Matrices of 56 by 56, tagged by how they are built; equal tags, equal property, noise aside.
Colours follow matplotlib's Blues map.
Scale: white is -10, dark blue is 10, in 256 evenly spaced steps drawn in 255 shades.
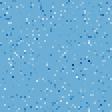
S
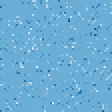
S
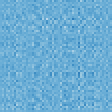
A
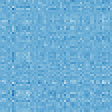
A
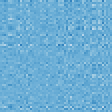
A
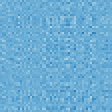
A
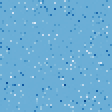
S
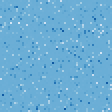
S
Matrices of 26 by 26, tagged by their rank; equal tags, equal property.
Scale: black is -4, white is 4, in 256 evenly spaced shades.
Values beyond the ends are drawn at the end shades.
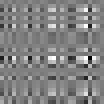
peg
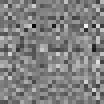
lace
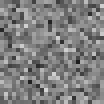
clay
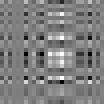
peg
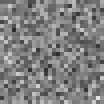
clay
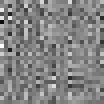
lace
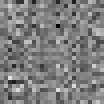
lace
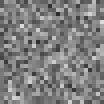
clay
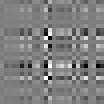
peg
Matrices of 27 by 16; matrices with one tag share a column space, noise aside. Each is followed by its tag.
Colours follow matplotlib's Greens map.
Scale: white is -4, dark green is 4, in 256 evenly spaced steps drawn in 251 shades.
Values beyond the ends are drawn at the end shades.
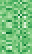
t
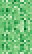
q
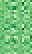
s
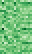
s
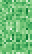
q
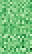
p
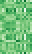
q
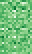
s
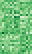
t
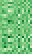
p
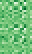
s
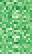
s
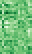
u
